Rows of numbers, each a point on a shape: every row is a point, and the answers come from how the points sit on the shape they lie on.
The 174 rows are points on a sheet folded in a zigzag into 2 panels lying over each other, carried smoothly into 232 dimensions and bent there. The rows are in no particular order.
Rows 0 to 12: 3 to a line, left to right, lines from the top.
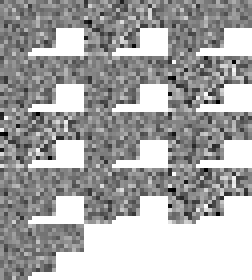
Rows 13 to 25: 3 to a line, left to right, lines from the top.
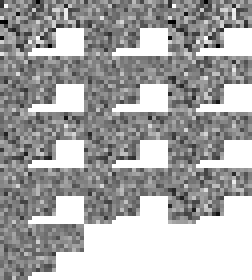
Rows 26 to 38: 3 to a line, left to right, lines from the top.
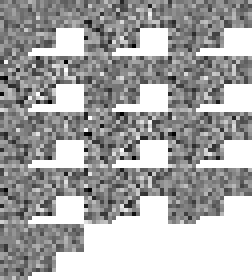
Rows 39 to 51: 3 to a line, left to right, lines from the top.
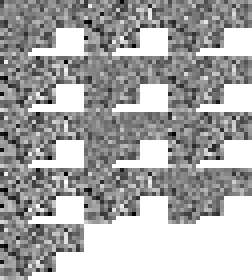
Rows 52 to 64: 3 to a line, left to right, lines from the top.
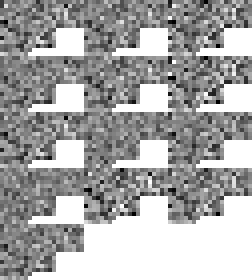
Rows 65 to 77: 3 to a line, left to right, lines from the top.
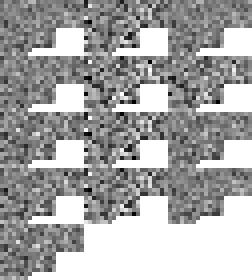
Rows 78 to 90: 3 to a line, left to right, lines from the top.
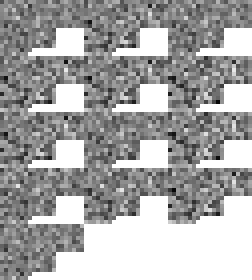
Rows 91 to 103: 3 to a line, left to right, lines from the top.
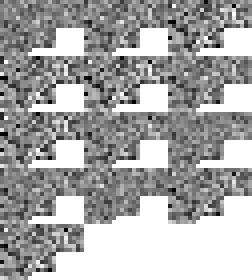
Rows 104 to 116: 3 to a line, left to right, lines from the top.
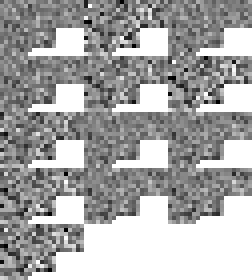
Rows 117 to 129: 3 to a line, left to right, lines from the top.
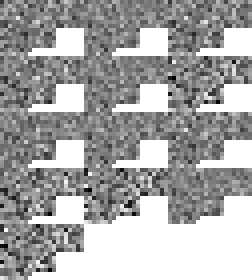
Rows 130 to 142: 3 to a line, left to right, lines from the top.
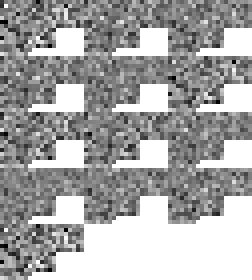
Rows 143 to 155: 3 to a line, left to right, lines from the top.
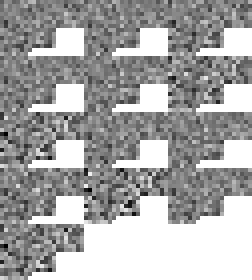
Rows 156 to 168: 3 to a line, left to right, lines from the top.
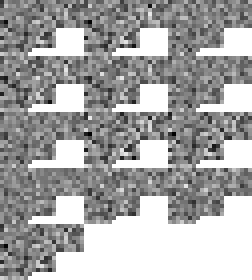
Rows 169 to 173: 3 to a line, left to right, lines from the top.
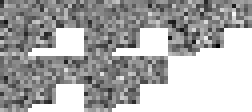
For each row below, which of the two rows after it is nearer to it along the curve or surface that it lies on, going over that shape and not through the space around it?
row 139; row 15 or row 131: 15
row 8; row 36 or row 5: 36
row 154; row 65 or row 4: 4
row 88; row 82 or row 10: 10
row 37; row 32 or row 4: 4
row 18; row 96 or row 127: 96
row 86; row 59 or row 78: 78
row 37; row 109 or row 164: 164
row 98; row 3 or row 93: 3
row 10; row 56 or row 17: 56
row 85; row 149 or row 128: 149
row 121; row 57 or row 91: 57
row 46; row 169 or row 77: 169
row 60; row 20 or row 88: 20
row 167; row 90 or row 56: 56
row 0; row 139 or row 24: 24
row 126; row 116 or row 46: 116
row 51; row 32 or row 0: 32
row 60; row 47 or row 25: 47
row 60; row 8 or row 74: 8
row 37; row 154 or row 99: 154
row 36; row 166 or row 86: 86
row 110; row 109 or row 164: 109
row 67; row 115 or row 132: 115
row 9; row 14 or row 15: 15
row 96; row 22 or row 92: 92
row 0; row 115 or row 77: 77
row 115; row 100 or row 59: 100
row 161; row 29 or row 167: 29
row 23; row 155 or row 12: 155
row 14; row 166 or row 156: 166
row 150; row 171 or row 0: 171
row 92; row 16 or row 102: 16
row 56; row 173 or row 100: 173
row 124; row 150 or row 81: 150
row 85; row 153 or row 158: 153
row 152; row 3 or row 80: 80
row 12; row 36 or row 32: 36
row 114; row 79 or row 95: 79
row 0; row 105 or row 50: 105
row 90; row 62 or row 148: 62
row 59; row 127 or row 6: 127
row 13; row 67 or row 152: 152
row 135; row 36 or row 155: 155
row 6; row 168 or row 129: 129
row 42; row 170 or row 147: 170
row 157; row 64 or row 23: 64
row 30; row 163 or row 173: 173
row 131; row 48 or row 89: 48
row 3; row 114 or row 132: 114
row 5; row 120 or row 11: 11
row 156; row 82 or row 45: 82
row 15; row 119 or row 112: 119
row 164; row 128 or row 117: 128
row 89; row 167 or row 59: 59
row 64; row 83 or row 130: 130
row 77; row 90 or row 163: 163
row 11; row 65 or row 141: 141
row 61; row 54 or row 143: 54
